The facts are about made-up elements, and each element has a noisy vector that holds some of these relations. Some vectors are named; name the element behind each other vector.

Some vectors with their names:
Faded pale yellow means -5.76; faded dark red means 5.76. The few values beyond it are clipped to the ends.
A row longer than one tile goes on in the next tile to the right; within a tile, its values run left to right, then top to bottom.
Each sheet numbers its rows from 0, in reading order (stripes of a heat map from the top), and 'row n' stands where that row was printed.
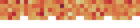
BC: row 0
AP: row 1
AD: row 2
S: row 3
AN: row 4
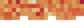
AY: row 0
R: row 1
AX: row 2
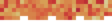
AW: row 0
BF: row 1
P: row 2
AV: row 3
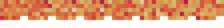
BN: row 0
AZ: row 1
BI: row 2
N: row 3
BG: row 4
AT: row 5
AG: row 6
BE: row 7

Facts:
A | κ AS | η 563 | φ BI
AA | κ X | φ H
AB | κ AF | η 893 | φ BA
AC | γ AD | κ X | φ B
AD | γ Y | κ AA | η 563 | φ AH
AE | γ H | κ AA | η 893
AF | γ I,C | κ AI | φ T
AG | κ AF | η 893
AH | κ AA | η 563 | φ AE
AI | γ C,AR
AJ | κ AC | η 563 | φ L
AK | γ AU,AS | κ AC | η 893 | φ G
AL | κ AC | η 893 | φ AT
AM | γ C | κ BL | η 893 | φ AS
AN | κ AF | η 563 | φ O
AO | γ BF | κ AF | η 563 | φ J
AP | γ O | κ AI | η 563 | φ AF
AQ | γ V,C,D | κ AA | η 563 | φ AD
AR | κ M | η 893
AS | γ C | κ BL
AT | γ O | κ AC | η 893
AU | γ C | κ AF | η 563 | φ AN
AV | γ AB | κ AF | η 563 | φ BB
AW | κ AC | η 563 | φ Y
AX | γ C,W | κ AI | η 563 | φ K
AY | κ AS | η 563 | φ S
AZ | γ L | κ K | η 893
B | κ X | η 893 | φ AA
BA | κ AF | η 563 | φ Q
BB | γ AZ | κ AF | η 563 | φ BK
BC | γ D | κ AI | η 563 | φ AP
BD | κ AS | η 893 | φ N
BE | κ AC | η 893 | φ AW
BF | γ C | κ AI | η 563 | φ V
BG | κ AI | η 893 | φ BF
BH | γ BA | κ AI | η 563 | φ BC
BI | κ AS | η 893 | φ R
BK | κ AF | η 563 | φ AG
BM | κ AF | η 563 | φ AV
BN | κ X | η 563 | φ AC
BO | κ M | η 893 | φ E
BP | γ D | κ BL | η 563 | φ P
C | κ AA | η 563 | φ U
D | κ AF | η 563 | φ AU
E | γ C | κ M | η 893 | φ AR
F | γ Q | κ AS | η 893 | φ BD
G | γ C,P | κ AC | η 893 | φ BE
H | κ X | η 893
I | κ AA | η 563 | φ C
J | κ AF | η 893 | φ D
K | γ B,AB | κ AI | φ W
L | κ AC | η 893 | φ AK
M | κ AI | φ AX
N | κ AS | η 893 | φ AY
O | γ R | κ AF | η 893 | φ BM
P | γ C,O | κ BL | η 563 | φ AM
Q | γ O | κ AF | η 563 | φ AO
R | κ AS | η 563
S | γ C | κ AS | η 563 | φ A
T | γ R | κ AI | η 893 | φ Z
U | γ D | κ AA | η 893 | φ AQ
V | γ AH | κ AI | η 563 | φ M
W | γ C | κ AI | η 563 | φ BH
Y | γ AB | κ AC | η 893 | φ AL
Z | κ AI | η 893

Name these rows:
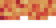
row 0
L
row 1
AR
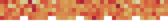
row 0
AC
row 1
AB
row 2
AU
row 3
V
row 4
B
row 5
BH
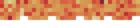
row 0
D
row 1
J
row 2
M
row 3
BB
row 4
BO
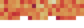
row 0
E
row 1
Y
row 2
AJ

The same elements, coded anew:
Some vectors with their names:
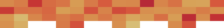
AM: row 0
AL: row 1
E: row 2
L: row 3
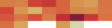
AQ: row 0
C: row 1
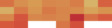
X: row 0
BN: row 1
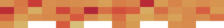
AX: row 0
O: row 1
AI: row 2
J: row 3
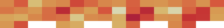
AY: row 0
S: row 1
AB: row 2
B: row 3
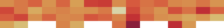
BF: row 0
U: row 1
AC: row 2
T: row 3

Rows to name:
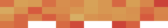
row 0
H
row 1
BH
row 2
AE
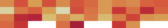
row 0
AD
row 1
K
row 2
AT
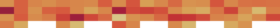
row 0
P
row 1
I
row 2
F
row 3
AH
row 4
BP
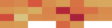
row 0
BC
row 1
Q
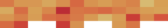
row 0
M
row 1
AP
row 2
BA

